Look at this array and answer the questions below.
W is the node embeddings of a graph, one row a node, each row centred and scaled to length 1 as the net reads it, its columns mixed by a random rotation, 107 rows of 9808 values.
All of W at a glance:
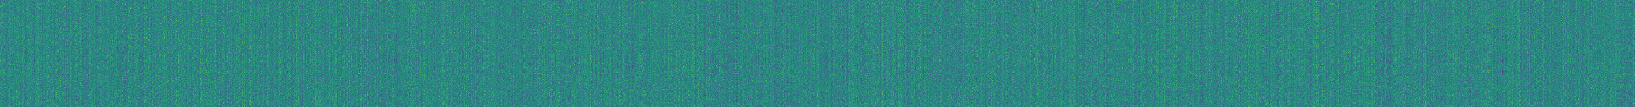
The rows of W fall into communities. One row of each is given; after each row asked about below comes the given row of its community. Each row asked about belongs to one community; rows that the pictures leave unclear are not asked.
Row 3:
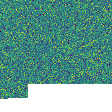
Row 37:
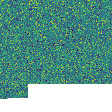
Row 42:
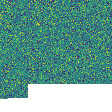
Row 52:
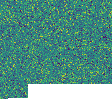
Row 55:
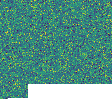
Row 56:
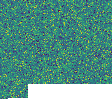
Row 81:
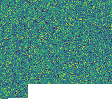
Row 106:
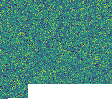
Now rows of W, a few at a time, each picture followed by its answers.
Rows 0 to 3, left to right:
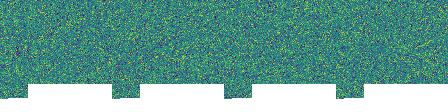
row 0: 81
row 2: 106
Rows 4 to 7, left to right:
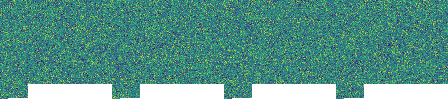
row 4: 56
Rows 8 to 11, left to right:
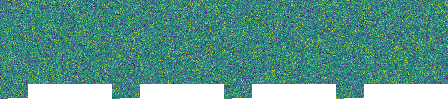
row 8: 56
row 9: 3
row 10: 106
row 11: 52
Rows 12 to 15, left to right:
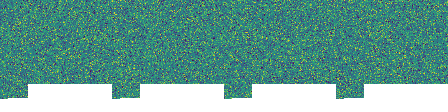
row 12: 56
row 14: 3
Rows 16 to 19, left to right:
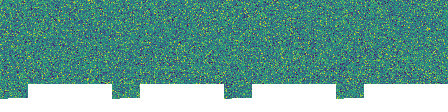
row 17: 3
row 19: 3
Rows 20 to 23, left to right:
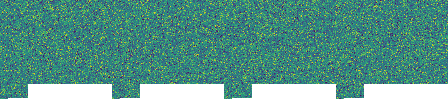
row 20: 42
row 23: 106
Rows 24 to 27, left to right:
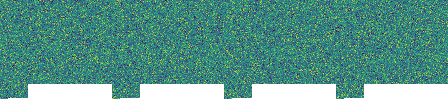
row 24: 42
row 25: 81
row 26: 3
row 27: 3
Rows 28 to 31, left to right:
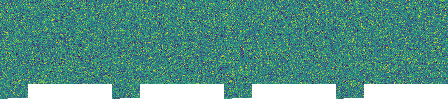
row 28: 56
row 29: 81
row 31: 42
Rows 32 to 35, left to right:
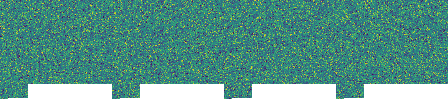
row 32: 52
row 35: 37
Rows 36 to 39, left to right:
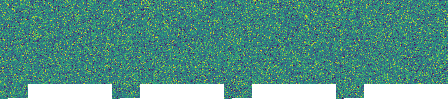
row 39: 81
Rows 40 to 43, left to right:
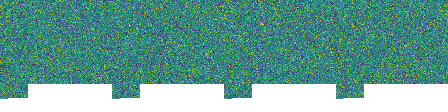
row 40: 81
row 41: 3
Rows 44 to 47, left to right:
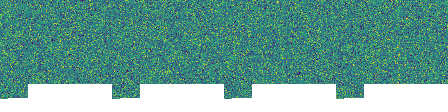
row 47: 81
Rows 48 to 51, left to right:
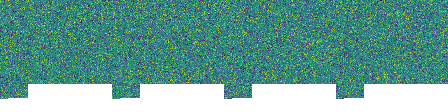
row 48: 52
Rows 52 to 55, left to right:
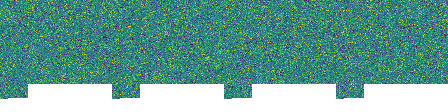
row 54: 106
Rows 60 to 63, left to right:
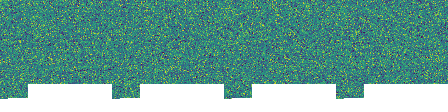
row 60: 37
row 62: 37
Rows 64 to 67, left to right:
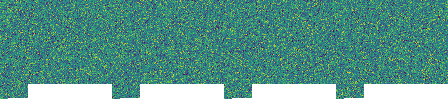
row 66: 81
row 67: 3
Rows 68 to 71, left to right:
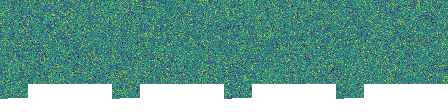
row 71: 37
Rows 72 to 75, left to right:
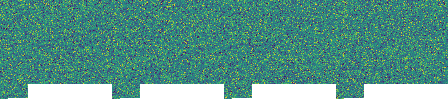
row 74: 3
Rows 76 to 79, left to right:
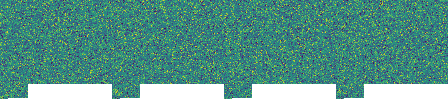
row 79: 42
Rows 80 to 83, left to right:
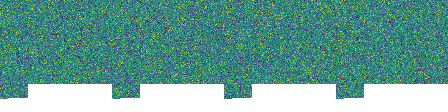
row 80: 52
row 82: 42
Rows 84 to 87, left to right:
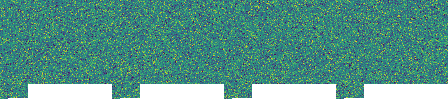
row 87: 106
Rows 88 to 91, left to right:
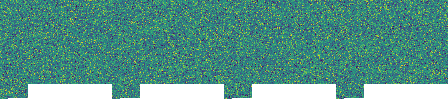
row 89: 56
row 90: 42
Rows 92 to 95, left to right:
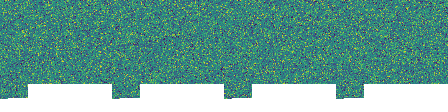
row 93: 37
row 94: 106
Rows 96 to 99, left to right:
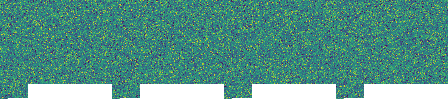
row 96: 42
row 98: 52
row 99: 42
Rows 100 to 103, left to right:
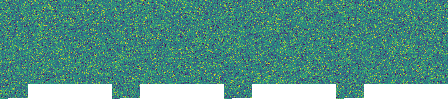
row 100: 42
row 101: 56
